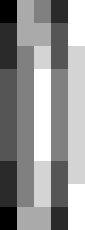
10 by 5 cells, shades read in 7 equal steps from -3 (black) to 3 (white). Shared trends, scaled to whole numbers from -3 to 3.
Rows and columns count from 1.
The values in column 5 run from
2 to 3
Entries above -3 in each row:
4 5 5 5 5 5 5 5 5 4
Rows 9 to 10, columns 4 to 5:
-1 3 | -2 3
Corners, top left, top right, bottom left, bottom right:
-3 3 -3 3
